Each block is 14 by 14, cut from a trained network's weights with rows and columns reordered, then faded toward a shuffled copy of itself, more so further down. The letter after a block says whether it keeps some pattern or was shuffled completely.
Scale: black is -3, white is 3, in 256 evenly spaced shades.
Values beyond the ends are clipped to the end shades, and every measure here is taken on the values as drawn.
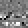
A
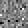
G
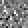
G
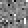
G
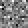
G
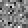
G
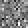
A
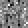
G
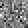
G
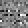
A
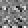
A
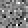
G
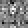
A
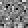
G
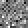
G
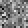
G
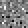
G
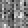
A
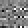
A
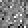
G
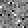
G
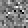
G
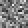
G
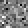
G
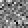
G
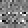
A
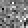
G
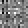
A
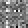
A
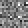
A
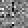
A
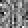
A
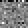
A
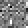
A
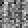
A
